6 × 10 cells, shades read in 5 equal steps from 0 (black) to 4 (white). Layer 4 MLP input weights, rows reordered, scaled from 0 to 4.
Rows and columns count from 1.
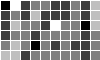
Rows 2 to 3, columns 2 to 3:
2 1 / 3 2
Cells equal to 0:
3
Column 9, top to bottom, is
1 1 0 1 1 1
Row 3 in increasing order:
0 1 1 2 2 2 2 3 3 4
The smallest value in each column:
0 2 1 0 1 1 1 1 0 2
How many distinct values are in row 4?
2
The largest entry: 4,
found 2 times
